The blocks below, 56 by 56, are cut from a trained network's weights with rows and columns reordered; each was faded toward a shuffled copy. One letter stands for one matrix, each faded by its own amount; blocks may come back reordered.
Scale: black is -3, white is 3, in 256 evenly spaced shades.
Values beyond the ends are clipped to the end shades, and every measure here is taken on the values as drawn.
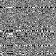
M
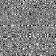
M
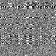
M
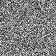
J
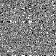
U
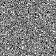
U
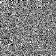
U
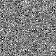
U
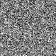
J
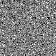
U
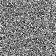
J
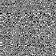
M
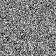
J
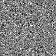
U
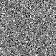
J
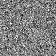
J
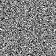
J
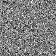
J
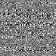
M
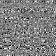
M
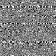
M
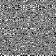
M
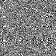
U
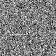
J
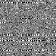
M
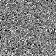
U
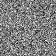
J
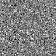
U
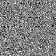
U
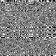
M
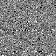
U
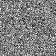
J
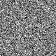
J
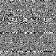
M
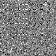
U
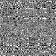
M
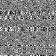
M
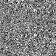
J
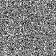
J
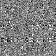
U
